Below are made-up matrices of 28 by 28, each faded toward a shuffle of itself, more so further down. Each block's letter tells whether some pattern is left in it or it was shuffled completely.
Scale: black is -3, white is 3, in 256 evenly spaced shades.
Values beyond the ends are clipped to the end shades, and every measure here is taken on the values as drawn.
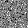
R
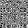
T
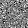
R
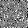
T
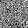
R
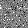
R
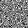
R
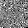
T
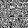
T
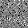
R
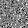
R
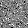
R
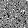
R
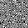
T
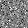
R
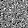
R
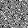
R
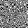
T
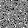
R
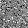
R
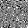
T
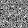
R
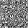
T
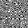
T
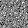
R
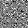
T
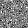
R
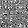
T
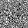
T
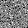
R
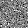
R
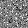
R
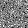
R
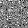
T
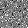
R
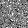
R
